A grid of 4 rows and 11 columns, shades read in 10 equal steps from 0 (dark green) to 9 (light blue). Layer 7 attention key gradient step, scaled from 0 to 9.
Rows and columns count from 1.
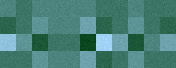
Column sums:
17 14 15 15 15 16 16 15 15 13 14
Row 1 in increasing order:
3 3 3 3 3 4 4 4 4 4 4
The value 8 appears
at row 3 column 1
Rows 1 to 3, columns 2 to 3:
3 4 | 3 5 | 5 1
